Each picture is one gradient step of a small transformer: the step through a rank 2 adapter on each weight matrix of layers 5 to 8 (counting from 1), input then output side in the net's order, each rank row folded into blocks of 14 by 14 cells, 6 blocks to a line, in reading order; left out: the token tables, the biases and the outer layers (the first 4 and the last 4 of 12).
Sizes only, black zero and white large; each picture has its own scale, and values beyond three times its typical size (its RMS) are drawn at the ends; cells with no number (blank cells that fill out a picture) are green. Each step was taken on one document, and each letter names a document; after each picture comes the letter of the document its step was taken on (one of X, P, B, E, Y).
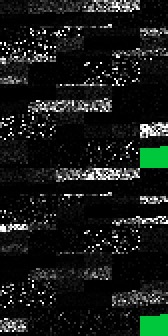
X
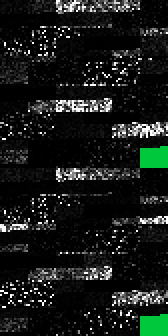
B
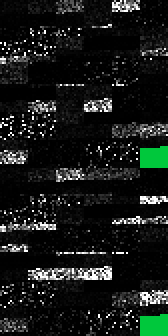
X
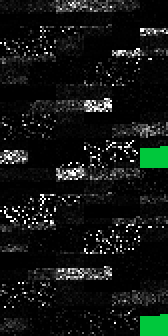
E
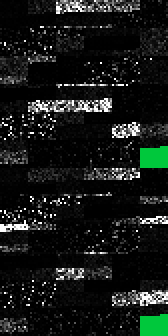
X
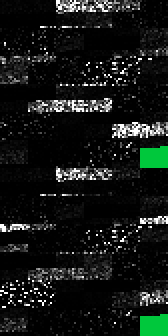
B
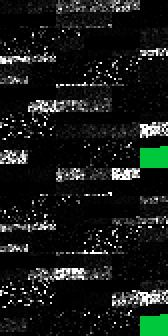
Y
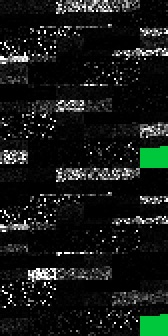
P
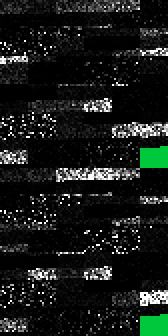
X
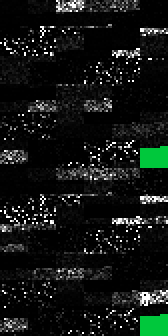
E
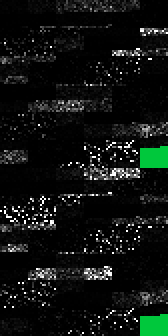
E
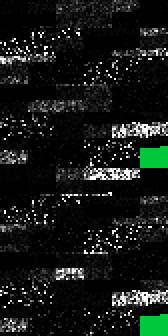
Y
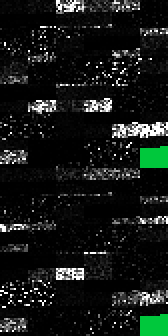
B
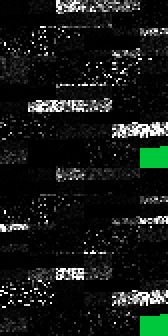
B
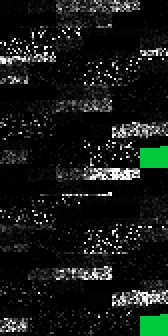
Y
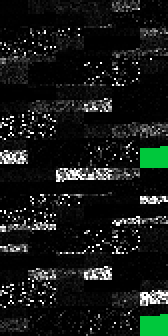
X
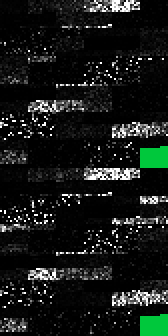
Y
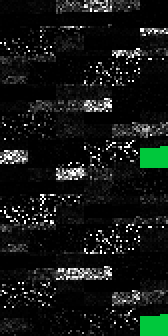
E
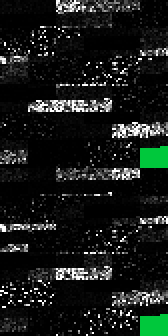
B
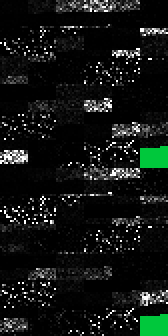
E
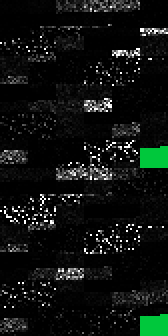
E
